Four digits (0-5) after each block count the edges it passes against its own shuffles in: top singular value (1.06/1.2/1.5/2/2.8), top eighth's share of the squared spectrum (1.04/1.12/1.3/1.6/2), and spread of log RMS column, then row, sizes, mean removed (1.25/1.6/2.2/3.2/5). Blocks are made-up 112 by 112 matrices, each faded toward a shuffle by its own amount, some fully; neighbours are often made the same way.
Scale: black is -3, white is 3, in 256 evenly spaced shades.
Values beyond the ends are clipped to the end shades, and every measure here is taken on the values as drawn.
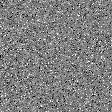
2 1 0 0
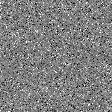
2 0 0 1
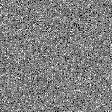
3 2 1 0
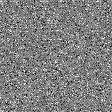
3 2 0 0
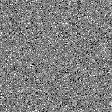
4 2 1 1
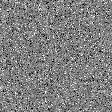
0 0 0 0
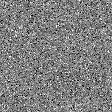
2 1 0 0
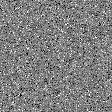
0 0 0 0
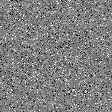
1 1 1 0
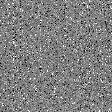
1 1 2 0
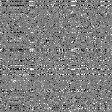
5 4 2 3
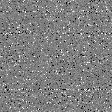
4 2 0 2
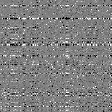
5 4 2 4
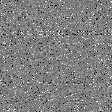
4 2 1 2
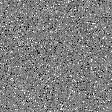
2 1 0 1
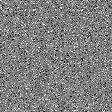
3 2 1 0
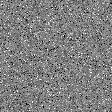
0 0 0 0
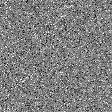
2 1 0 0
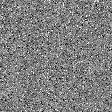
2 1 0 0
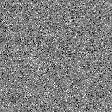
3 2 0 0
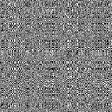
5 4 3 3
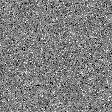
1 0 0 0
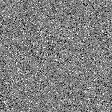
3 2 0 0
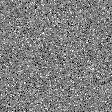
2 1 0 0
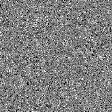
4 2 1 1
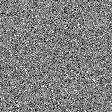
2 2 0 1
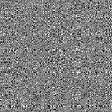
5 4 3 3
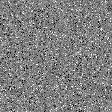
3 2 0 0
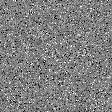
2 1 0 0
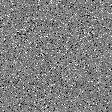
0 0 0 0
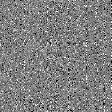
3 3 3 0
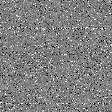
1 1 0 2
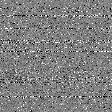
2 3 0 3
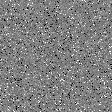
0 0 0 0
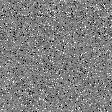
0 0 0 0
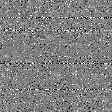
2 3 0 3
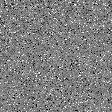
0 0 0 1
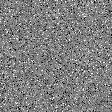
0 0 0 0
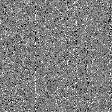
2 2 2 0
